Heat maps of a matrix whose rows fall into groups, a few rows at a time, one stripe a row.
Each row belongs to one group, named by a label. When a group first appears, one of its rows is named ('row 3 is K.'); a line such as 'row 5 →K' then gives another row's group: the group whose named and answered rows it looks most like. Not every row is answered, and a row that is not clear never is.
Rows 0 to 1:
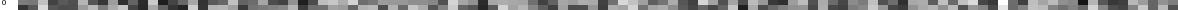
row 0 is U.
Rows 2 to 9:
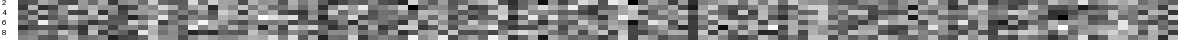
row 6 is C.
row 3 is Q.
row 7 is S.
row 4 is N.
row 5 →Q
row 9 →Q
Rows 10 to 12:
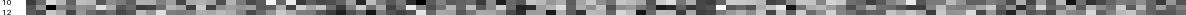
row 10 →C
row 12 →C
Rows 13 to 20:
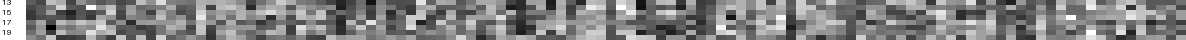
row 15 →S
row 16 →S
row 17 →C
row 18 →S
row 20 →U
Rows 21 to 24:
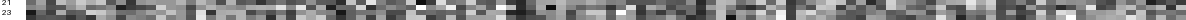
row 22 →Q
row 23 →S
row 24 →S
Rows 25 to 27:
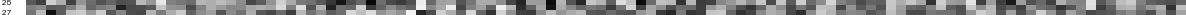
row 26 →Q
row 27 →Q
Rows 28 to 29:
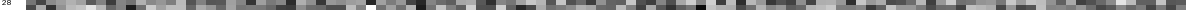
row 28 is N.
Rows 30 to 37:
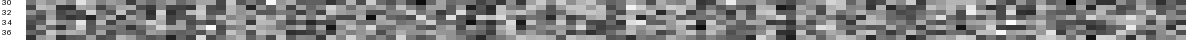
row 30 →C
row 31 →U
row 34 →N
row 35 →Q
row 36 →N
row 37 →U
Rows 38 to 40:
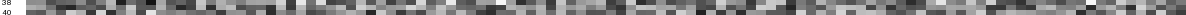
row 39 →U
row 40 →N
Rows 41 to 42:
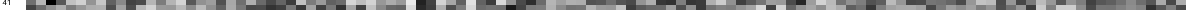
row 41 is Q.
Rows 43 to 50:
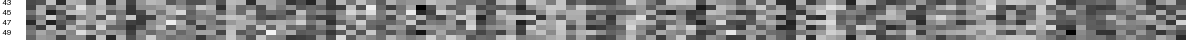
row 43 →N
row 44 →C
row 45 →Q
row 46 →U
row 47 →Q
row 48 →N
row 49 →C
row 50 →N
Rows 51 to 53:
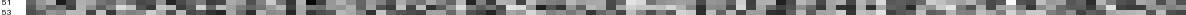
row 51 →U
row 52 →U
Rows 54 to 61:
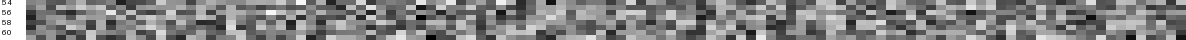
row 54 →Q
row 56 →S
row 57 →C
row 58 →N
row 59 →N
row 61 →U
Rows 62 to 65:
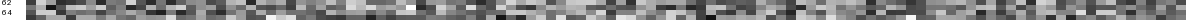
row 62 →U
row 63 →Q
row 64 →U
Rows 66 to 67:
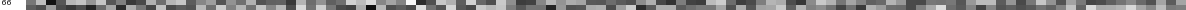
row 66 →Q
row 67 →S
